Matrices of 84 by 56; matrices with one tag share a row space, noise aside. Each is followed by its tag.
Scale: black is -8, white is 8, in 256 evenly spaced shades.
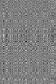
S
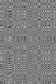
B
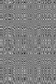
B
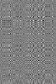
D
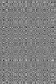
S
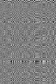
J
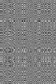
B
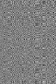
J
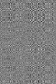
D
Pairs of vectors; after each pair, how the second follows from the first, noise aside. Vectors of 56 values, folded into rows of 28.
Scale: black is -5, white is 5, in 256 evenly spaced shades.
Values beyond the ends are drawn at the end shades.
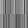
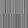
shrunk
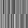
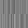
shrunk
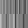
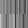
copied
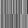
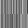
copied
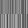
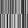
scaled up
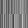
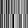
scaled up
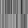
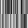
scaled up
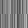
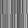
copied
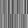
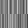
negated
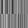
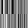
scaled up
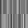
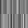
copied
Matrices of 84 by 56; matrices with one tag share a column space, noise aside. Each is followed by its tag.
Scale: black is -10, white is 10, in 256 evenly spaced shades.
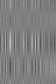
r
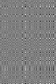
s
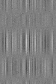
r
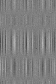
r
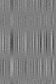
r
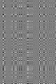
s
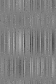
r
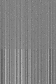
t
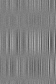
r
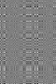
s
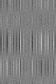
r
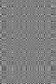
s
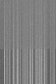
t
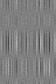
r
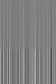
t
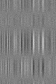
r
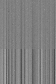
t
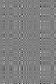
s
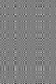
s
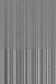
t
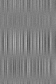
r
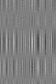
r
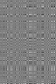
s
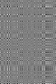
s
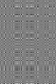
s
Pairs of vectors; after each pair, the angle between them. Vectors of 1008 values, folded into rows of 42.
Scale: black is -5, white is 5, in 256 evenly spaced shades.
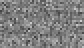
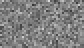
orthogonal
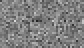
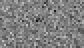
partly aligned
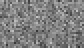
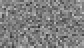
orthogonal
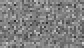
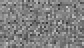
nearly parallel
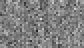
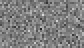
orthogonal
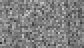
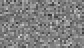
orthogonal
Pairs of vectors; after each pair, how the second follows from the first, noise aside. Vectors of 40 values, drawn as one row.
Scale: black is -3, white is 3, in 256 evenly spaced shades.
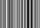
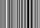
copied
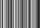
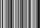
copied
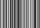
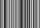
reversed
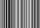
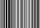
copied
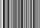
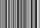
reversed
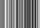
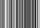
copied
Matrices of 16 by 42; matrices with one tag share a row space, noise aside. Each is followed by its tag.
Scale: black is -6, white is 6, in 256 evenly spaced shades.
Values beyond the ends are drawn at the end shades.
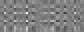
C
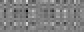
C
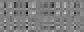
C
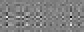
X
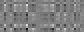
C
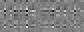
C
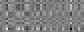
X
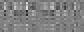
C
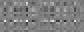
C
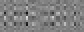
C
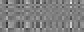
X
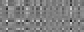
X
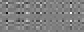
X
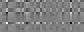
X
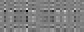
C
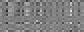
X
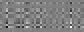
X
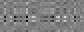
C
